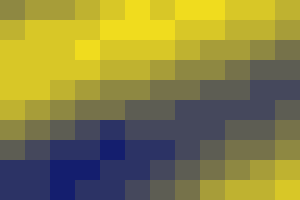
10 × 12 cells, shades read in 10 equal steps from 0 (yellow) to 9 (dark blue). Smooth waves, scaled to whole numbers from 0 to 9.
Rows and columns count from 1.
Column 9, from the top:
0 1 3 4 6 7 7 6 5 3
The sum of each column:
37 38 44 44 46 43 44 44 42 41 43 41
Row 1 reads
4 3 3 2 1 0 1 0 0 1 1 2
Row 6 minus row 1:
-2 0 1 3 4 6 5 7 7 6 6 4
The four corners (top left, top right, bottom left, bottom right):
4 2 8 1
